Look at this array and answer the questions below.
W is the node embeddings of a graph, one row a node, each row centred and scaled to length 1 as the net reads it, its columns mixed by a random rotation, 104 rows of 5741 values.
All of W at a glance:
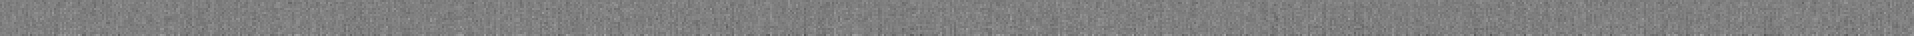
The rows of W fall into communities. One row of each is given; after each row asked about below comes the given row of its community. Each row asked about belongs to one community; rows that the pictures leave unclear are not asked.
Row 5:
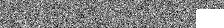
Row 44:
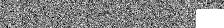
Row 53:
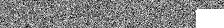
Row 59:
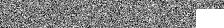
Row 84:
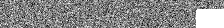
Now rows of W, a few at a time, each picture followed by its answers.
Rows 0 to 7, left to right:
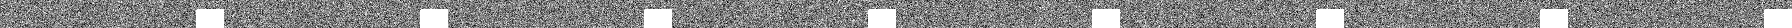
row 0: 53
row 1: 5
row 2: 84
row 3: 59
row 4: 59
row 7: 5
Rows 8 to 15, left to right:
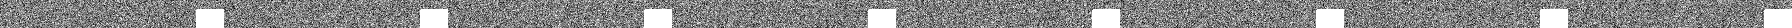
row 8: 53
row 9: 53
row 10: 59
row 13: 5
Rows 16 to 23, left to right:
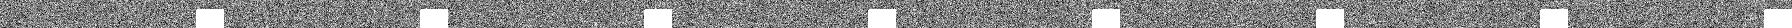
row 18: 5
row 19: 84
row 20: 44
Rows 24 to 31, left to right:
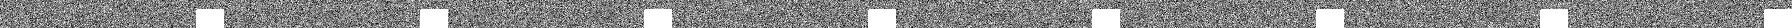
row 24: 5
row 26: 44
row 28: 44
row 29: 84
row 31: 5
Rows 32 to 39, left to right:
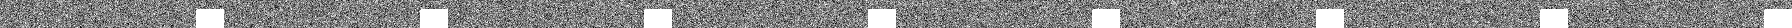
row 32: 5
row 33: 53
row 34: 59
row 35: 59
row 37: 44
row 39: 59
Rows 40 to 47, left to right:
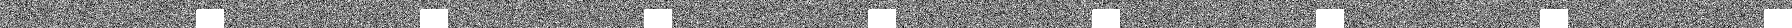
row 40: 44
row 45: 59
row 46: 53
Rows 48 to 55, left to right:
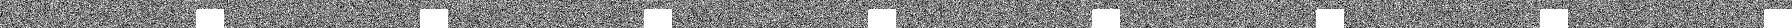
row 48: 44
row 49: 5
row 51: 59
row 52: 44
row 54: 44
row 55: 59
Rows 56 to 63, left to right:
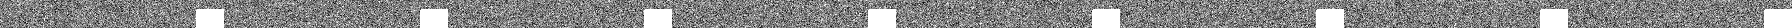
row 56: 59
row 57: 84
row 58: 53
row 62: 59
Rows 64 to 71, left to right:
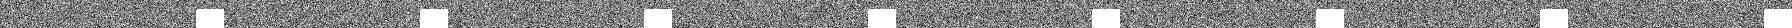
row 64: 84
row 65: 5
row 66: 5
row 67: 59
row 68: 44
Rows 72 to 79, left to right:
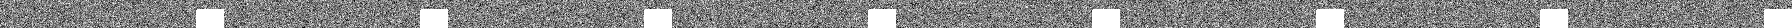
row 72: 84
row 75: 5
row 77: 44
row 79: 5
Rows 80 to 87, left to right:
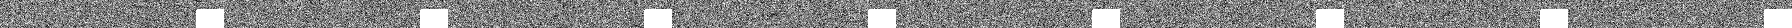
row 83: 44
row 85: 59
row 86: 44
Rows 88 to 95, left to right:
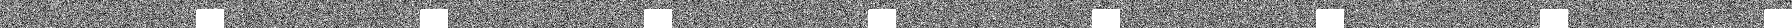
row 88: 44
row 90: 59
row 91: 44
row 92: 84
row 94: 84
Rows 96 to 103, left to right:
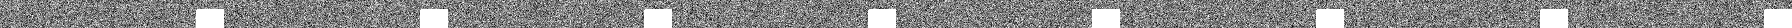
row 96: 44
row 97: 59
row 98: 53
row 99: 53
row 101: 5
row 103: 44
